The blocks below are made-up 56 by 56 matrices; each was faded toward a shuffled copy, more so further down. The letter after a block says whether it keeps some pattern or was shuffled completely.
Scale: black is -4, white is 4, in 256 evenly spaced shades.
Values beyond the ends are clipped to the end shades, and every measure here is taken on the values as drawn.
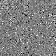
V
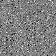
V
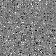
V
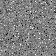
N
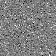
V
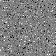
V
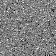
N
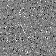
V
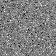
N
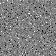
V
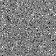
V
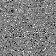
V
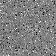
V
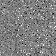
V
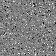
N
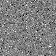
N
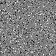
N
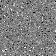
N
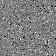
N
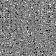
V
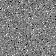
N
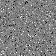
N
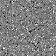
V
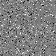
V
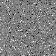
V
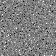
V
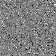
V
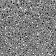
V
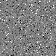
V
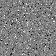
N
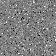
N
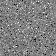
N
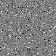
V
